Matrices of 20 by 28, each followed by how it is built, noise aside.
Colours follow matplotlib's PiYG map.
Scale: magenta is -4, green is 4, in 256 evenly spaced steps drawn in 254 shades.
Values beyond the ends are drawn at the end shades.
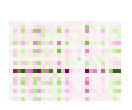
low rank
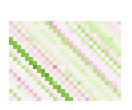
Toeplitz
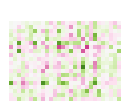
low rank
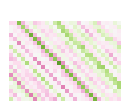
Toeplitz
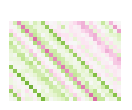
Toeplitz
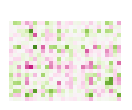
low rank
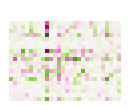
low rank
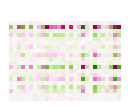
low rank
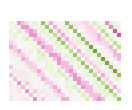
Toeplitz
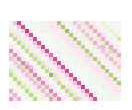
Toeplitz
